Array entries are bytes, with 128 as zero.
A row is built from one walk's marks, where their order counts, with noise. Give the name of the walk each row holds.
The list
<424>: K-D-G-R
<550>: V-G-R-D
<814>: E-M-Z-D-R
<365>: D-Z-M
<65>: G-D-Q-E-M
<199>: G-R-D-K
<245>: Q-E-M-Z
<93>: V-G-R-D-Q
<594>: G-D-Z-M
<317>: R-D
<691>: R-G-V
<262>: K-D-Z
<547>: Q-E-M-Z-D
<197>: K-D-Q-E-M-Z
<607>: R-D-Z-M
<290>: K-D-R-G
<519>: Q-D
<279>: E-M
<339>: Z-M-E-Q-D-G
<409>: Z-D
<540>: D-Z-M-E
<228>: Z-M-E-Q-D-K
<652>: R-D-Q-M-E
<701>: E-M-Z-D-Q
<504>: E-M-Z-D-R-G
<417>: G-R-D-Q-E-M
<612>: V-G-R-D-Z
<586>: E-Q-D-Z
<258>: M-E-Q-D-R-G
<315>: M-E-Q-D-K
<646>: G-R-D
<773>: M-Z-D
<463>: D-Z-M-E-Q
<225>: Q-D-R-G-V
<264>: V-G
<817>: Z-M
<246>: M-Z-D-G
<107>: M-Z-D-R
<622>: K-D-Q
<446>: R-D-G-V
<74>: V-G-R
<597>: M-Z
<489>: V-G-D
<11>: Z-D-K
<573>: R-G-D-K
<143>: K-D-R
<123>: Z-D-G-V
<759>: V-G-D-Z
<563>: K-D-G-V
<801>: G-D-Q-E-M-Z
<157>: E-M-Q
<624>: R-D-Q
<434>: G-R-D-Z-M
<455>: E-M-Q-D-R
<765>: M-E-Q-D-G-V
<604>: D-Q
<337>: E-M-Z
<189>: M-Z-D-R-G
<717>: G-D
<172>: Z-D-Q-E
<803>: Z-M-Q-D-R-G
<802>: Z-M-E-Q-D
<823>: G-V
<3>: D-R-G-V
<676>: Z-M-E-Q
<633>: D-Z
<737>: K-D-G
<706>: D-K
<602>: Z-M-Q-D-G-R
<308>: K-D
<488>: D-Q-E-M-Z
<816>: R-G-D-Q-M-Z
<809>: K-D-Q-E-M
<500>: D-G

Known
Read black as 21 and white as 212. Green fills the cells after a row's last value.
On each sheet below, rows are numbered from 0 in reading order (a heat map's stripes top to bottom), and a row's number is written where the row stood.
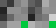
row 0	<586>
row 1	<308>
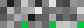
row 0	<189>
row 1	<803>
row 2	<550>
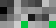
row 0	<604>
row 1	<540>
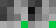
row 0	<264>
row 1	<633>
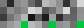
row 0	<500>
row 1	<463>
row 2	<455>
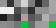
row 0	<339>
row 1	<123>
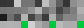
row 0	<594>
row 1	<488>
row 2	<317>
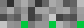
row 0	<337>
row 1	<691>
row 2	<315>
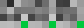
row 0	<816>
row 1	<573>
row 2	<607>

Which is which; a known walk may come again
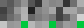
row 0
<706>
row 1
<701>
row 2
<691>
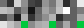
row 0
<801>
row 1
<633>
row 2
<258>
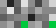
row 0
<504>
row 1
<290>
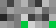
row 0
<563>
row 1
<488>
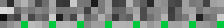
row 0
<602>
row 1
<573>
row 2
<594>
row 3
<246>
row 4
<489>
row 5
<597>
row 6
<264>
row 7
<737>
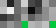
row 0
<765>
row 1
<624>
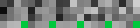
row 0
<172>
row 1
<586>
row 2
<365>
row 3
<157>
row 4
<814>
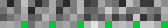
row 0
<446>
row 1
<123>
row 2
<107>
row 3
<612>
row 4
<816>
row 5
<434>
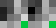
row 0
<622>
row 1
<604>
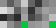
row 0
<228>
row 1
<823>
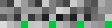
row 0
<652>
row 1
<65>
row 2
<463>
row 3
<308>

